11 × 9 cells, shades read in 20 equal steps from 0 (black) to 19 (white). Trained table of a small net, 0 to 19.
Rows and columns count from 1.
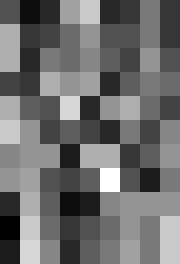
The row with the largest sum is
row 11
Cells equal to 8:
6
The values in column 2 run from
1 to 16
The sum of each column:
91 97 83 77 91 92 88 89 98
